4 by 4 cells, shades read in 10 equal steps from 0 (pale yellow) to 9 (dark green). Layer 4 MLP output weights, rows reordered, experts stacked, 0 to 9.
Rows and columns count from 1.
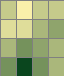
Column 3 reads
2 3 4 5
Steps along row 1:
down up same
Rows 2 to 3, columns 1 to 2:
1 1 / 3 5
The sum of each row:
6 9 15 22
